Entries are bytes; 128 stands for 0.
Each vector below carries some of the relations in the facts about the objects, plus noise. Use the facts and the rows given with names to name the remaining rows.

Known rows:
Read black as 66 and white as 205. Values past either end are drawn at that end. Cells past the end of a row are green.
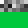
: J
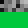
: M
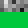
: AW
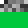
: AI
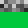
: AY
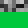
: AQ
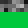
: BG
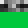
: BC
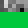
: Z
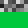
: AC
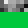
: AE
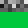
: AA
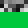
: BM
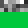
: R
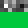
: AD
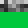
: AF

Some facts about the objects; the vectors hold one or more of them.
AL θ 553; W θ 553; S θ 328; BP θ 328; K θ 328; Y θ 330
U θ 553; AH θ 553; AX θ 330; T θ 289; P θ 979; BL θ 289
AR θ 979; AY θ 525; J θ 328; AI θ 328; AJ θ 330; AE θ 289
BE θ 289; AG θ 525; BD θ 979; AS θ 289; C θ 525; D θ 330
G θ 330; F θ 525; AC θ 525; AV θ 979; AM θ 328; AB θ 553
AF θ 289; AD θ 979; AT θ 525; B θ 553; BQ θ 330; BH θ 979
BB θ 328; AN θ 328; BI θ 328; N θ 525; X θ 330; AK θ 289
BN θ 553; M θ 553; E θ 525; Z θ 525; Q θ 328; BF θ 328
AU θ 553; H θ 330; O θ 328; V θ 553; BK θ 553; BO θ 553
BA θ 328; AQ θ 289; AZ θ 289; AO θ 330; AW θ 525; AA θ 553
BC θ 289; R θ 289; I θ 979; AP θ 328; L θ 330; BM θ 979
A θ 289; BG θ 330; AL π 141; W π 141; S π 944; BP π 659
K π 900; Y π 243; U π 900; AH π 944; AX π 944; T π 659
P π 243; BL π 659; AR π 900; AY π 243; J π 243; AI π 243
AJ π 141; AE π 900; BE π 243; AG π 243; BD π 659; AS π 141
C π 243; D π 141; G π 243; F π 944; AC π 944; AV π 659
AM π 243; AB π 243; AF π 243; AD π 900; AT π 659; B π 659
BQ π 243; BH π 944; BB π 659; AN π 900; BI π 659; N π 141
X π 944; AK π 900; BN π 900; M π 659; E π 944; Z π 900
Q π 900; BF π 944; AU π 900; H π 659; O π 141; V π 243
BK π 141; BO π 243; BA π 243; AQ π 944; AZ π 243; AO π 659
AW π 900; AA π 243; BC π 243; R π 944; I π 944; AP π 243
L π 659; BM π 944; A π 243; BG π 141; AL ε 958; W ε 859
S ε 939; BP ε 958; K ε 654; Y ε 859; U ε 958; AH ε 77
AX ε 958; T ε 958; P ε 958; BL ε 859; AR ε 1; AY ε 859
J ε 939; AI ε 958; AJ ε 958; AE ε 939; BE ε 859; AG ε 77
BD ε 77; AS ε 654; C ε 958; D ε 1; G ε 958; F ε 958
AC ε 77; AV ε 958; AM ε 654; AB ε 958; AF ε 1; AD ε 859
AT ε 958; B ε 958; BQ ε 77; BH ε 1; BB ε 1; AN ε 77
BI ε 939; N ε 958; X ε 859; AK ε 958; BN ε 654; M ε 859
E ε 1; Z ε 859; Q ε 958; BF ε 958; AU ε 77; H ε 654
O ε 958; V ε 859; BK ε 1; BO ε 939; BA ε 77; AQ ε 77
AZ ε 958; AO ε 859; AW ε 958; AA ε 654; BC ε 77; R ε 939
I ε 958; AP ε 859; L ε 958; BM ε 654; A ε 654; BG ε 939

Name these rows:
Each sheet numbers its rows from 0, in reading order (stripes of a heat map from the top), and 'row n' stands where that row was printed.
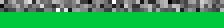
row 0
Y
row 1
AB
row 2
BF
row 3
W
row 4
BA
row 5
AT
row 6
AV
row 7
BN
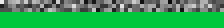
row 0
A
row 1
AH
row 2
G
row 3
BD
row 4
T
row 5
B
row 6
L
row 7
U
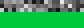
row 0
X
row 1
N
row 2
AU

